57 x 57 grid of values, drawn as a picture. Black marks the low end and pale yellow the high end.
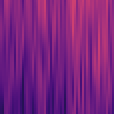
Histogram: bell-shaped. Ninth with the lowest average: bottom left. Mirror symmetry: none. Slope: up to the top right. Grain: streaks running down.
